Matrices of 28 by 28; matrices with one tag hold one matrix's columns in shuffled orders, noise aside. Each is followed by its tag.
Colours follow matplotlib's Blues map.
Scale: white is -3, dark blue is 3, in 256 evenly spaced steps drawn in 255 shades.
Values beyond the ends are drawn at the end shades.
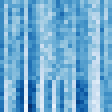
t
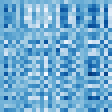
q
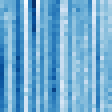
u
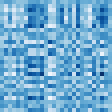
q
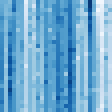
u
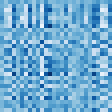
q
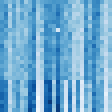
t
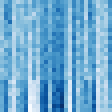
t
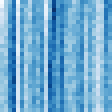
u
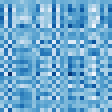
q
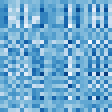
q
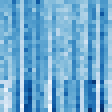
t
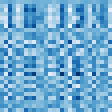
q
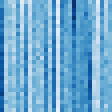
u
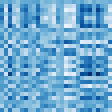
q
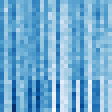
t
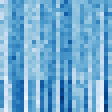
t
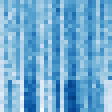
t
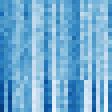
t
